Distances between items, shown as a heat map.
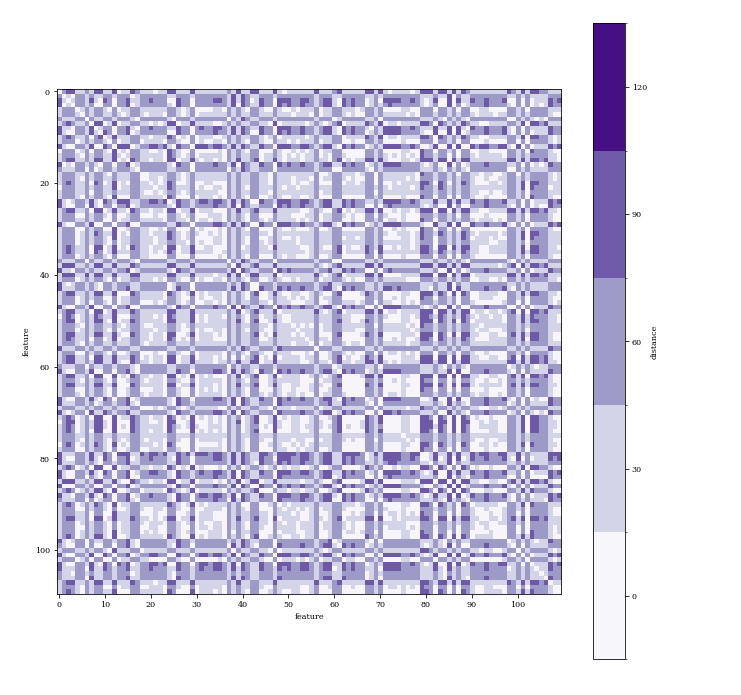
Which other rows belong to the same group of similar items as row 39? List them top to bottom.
1, 2, 3, 6, 8, 9, 12, 16, 17, 24, 25, 29, 37, 42, 43, 47, 56, 60, 61, 67, 68, 70, 79, 80, 81, 83, 84, 86, 88, 89, 98, 99, 101, 103, 104, 105, 106
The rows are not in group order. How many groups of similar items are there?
2
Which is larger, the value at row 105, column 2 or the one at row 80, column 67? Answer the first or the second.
the first
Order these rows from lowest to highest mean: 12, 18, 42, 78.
78, 18, 42, 12
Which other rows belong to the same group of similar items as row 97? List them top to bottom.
0, 4, 5, 7, 10, 11, 13, 14, 15, 18, 19, 20, 21, 22, 23, 26, 27, 28, 30, 31, 32, 33, 34, 35, 36, 38, 40, 41, 44, 45, 46, 48, 49, 50, 51, 52, 53, 54, 55, 57, 58, 59, 62, 63, 64, 65, 66, 69, 71, 72, 73, 74, 75, 76, 77, 78, 82, 85, 87, 90, 91, 92, 93, 94, 95, 96, 100, 102, 107, 108, 109
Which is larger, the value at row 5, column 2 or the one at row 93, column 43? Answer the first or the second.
the second
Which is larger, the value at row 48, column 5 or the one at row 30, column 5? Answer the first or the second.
the first
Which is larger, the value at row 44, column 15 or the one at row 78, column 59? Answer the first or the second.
the second
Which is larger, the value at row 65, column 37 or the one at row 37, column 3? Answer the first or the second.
the first
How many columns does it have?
110
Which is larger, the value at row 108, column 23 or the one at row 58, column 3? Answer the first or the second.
the second
